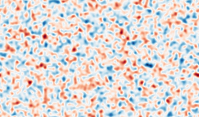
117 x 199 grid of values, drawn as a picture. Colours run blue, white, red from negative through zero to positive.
There is no seam. No overall slope runs across the table. No row or column stands out. The halves do not mirror each other. On average the colour sits 50% of the way up the scale. The values follow a bell shape. The field is mottled with small blotches.
